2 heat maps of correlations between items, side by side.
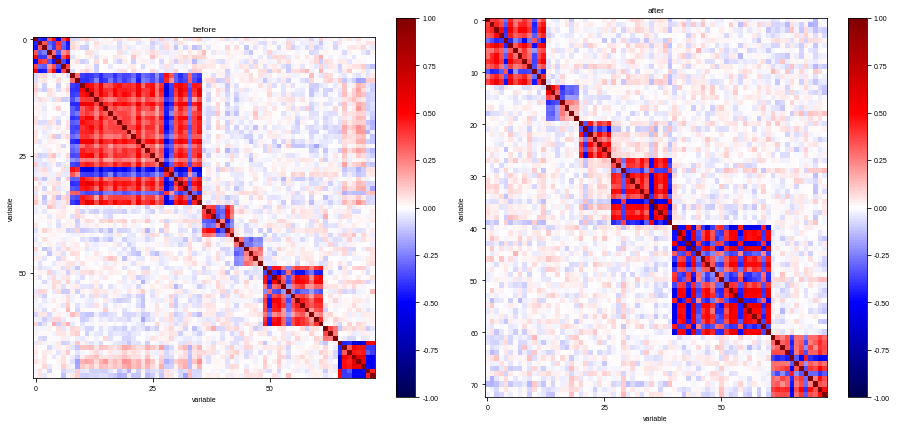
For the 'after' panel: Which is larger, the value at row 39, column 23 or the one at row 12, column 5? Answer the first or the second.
the second
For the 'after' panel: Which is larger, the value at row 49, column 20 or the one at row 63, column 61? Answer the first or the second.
the second
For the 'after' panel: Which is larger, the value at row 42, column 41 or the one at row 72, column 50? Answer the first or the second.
the first
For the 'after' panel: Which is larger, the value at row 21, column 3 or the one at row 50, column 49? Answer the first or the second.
the second
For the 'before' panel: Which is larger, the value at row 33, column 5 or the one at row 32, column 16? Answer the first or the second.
the second
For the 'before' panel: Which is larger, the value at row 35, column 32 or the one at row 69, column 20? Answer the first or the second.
the first
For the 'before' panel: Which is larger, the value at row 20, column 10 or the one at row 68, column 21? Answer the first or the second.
the first
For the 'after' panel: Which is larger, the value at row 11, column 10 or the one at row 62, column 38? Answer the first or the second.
the second
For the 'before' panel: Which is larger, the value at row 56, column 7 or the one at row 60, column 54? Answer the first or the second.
the first
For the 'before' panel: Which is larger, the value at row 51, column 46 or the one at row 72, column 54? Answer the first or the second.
the second
